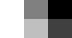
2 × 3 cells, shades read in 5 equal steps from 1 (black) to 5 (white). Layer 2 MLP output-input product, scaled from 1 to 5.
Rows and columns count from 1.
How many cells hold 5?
2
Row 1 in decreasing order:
5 3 1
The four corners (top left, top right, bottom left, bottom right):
5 1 5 2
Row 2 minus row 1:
0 1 1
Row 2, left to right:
5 4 2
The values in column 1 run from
5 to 5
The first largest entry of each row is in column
1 1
